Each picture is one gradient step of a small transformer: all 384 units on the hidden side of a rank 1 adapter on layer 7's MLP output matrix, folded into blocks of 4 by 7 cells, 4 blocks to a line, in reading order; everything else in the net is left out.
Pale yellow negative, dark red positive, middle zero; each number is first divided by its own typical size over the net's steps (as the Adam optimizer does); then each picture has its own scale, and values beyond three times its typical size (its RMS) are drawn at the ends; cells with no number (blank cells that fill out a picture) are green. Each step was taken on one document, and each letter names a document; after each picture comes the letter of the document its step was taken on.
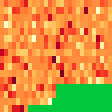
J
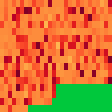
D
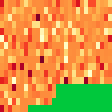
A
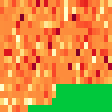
D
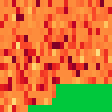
D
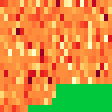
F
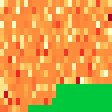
A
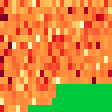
F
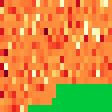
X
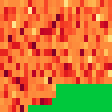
F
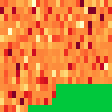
F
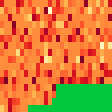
A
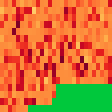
D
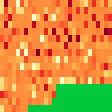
A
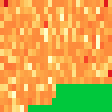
X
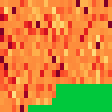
X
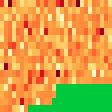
X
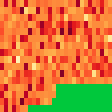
D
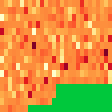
X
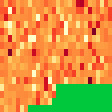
J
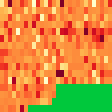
X
